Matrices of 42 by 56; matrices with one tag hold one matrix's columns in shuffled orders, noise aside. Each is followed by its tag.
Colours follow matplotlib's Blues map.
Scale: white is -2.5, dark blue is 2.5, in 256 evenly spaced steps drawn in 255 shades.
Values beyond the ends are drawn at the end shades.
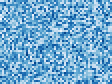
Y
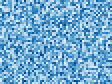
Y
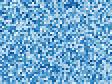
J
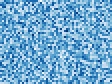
Y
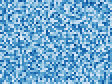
J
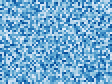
J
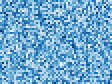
Y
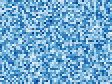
Y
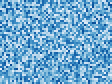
J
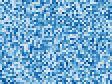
Y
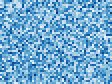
J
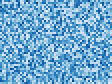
J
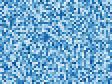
Y
